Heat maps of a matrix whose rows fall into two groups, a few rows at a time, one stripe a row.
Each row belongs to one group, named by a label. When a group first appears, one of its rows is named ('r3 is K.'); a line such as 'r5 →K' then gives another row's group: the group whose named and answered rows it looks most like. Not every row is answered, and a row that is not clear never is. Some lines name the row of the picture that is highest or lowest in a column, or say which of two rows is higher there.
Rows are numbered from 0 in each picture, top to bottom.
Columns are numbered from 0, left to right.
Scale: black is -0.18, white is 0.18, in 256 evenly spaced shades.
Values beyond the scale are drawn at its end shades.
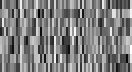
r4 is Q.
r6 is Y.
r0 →Y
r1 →Q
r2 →Y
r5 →Q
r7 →Y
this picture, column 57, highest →1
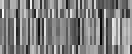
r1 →Y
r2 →Q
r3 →Q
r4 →Q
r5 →Q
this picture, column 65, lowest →5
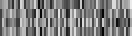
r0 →Q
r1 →Y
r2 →Y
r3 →Y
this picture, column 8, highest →0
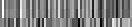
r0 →Y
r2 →Q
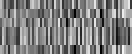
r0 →Q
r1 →Q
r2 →Y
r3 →Y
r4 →Y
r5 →Q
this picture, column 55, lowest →0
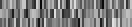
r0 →Y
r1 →Q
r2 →Q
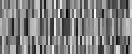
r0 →Y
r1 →Y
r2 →Q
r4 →Y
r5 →Y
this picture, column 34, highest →4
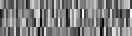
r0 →Q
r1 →Y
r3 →Q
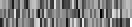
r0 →Q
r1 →Q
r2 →Y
